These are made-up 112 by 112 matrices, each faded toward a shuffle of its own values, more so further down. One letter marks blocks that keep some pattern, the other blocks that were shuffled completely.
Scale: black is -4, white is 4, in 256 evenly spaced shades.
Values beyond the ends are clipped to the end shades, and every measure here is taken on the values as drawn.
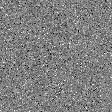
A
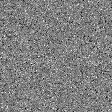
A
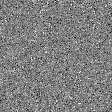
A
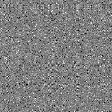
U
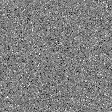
A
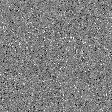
A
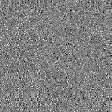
U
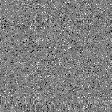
U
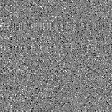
U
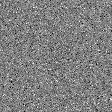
A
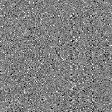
U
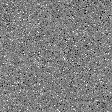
A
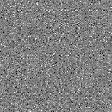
U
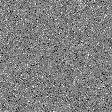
A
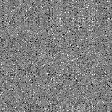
U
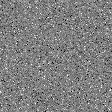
A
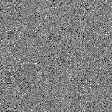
U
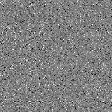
U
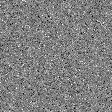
A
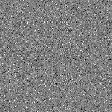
U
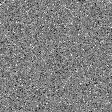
A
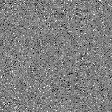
U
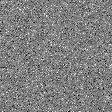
A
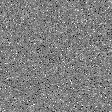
A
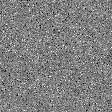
A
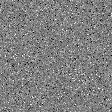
A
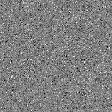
U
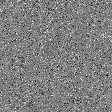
A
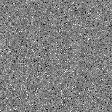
U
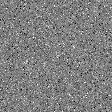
A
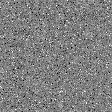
A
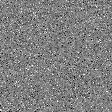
A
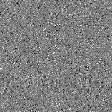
U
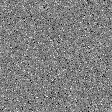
A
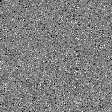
U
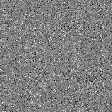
U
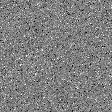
A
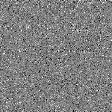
U
